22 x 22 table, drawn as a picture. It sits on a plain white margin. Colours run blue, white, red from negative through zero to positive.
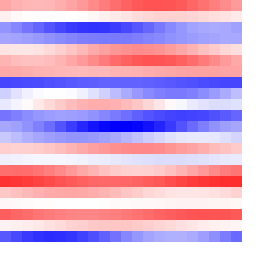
There is no overall slope. Overall the values sit about 50% of the way up the scale. The grain runs across in streaks.
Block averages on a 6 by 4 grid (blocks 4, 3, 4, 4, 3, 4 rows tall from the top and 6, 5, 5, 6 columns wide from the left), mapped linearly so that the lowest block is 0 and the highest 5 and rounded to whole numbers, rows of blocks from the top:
2 1 2 2
4 4 5 4
1 1 0 0
2 1 1 2
5 4 4 5
2 2 3 3
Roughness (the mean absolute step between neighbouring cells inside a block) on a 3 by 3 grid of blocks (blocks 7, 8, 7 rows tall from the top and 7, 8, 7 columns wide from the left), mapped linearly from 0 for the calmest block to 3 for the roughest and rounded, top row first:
020 / 131 / 212
